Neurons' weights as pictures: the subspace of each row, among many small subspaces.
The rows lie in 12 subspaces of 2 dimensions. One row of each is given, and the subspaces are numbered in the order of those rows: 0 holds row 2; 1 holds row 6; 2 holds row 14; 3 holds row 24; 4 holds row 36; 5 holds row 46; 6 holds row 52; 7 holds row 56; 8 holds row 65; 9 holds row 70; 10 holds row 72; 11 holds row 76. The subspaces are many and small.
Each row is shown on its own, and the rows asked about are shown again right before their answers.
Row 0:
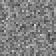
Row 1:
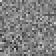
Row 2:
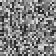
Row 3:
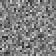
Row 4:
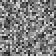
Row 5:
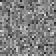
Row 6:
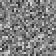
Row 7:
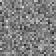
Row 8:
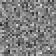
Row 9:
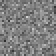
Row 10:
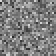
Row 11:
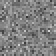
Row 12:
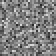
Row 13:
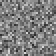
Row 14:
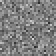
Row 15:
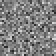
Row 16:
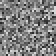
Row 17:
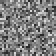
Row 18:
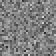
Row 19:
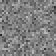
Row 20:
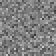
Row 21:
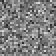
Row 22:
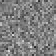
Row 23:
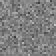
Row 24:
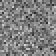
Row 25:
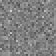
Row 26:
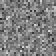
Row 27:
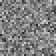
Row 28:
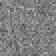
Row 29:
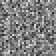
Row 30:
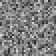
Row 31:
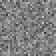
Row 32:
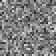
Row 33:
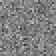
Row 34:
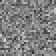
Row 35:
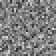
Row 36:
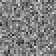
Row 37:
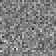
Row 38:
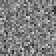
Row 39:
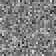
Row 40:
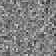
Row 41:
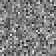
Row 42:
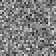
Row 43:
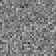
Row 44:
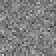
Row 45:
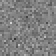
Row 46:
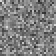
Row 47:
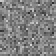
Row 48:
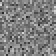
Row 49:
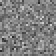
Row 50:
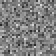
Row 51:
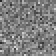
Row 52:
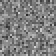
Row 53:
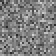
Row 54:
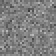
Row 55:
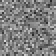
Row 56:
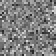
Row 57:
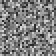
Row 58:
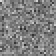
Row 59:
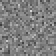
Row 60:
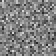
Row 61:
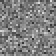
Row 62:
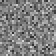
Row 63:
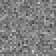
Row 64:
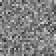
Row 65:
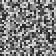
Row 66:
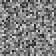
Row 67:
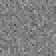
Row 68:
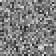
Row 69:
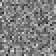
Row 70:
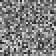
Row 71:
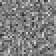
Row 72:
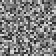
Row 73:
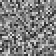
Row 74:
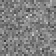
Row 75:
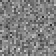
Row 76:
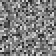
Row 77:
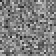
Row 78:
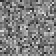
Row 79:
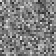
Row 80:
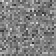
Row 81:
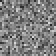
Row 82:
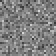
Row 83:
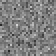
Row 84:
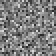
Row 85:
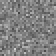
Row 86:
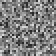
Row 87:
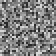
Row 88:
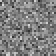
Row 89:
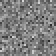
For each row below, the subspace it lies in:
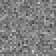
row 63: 7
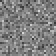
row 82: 2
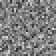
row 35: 1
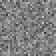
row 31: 10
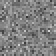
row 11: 7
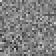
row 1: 9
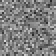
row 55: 3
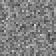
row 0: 8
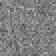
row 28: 0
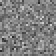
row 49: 7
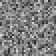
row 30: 8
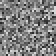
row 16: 1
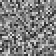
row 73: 11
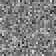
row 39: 9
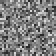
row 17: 1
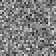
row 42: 3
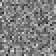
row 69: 6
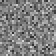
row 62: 4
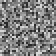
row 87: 4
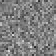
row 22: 4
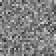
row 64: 7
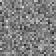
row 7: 3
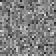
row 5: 0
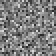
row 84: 11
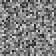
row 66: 8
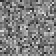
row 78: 0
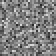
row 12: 4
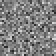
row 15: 10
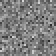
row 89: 7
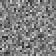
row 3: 1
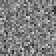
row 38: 11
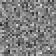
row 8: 4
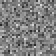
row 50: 4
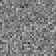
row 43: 2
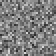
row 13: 11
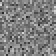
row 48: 6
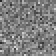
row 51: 9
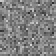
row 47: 0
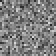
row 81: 2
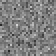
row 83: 4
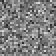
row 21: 2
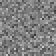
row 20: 1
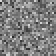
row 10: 5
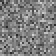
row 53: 5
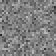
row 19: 9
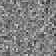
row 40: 10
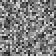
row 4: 10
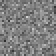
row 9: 6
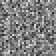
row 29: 8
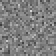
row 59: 11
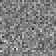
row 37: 9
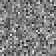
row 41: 6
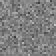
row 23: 2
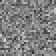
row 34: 9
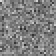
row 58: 3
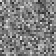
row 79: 5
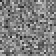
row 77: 5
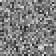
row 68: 0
